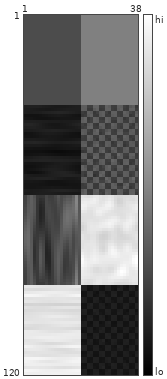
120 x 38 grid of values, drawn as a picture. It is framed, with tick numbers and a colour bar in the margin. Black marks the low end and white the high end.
It is made of 4 by 2 panels. Panel 1,1: low, flat. Panel 1,2: middling, flat. Panel 2,1: very low, streaked across, faint in contrast. Panel 2,2: low, checkered. Panel 3,1: low, streaked downward. Panel 3,2: very high, blotchy, faint in contrast. Panel 4,1: very high, streaked across, faint in contrast. Panel 4,2: very low, checkered, faint in contrast.
